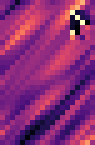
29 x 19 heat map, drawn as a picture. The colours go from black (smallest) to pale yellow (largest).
Roughest part: top right. Grain: diagonal, up to the right. Mirror symmetry: none. Odd patch: rougher, in the top right.
